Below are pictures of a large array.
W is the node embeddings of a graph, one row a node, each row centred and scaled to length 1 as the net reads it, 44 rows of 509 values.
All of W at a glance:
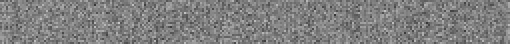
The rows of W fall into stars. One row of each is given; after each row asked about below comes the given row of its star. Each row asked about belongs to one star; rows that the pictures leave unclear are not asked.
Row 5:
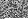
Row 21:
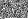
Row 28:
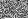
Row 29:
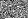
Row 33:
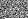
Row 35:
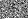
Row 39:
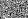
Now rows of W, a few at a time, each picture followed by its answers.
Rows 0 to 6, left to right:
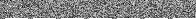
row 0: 29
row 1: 28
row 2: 39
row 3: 35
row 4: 39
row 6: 21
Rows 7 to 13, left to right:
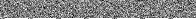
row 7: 39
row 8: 21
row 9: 39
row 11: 28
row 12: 29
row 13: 35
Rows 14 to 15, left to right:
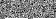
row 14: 28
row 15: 21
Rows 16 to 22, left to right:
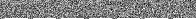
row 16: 21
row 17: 39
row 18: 35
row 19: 5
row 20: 35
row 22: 29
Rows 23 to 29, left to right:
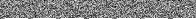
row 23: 33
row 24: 21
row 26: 29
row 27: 33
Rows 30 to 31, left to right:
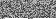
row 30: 28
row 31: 5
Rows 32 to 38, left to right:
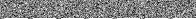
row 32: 35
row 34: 29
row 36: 21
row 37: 39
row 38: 35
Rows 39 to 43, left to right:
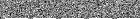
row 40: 28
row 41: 5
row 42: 35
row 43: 5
